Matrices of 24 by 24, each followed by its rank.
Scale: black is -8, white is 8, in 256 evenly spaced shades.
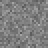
full rank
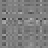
two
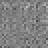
five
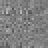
three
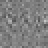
three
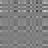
one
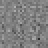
five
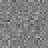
five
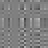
one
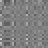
two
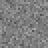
full rank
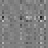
two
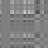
one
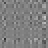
two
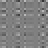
one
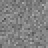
full rank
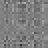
three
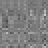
three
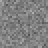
full rank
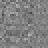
five
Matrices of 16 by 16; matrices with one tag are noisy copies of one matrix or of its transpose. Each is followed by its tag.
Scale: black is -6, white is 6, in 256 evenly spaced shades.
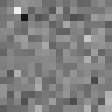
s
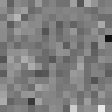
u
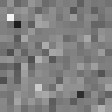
s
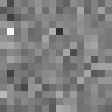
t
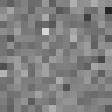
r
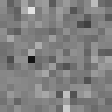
t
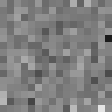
u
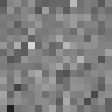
r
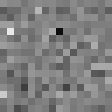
t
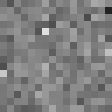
r
